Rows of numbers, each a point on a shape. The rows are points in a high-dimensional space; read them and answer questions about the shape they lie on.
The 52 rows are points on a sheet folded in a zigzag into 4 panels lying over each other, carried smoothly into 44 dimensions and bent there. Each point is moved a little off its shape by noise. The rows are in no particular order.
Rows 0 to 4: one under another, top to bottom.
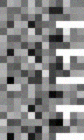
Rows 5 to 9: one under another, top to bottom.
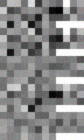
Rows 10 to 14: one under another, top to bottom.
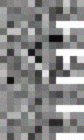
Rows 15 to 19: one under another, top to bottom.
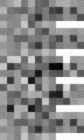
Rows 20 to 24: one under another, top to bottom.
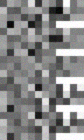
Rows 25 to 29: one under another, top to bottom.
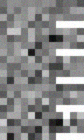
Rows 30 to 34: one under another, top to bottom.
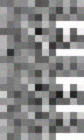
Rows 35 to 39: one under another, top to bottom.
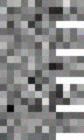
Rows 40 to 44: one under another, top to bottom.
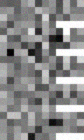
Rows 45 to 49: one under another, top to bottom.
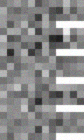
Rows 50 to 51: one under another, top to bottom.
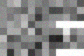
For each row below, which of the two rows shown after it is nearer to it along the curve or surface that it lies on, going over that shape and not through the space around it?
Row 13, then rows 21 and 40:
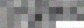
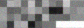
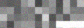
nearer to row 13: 40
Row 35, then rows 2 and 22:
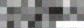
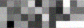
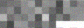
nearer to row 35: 2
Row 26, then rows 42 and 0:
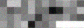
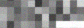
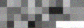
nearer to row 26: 0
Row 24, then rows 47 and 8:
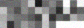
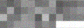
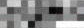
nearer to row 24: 47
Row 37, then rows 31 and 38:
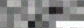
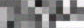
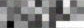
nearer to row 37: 38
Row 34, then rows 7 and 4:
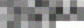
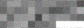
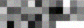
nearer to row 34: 7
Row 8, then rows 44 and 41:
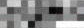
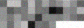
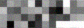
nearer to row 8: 44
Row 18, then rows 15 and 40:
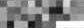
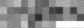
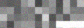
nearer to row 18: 15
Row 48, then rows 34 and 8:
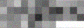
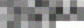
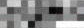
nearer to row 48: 34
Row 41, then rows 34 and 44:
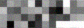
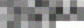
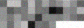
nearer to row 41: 44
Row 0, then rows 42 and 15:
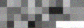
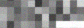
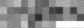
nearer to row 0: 15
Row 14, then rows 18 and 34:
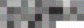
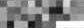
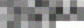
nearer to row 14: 18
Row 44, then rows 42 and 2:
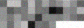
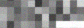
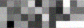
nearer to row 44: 2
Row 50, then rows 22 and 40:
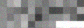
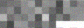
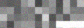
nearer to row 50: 22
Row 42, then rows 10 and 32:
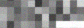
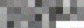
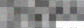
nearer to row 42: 32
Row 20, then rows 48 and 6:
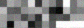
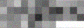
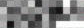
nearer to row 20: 6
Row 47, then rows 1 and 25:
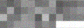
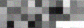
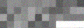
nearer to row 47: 25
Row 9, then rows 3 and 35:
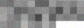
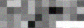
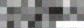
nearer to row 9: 35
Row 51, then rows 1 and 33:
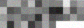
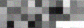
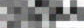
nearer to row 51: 1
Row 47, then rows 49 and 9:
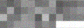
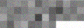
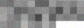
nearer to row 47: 9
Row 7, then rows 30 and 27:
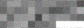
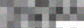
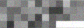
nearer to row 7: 27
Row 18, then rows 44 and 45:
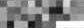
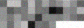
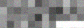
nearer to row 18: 44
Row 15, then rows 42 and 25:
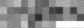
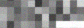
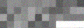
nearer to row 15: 25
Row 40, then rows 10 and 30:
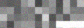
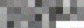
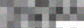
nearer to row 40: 30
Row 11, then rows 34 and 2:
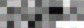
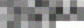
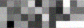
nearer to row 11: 2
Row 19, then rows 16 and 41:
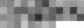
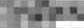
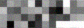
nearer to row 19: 16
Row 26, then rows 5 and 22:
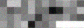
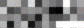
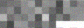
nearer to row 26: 5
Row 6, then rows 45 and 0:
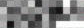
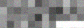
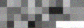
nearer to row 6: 0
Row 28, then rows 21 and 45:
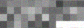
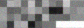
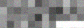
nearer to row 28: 45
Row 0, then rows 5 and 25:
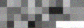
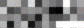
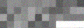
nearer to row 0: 5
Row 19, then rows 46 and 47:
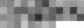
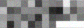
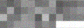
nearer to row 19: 47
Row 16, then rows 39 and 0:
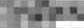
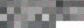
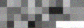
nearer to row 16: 39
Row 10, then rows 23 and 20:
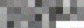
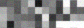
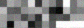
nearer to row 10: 23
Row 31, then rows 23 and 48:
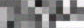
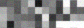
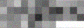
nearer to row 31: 23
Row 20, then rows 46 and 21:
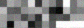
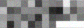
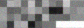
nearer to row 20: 21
